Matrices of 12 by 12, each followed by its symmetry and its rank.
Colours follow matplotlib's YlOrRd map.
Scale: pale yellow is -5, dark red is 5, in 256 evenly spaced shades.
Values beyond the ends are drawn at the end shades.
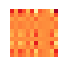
neither, rank one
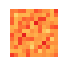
symmetric, full rank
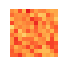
antisymmetric, full rank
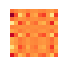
neither, rank one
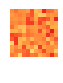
antisymmetric, full rank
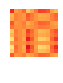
neither, rank one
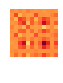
symmetric, rank two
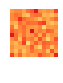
symmetric, full rank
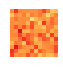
antisymmetric, full rank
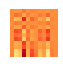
neither, rank one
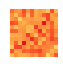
symmetric, full rank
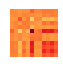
symmetric, rank two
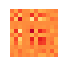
symmetric, rank two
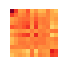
symmetric, rank two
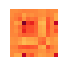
symmetric, rank two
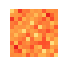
symmetric, full rank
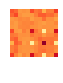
symmetric, rank two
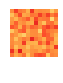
antisymmetric, full rank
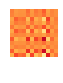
neither, rank one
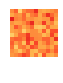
antisymmetric, full rank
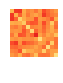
symmetric, full rank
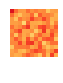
symmetric, full rank
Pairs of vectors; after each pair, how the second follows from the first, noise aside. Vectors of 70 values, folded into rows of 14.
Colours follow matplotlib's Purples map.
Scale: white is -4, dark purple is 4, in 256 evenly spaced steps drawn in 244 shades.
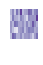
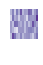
copied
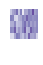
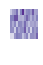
sign-scrambled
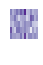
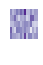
copied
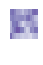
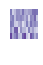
sign-scrambled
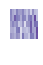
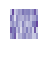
shuffled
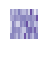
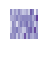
copied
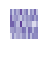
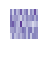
copied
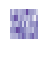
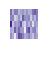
shuffled
